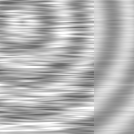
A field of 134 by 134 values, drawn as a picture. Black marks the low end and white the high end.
Average level on the scale: 70%. Slope: none. Rings: centred on the top left. Seam: vertical, 70% of the way across, the right part calmer. Mirror symmetry: none.
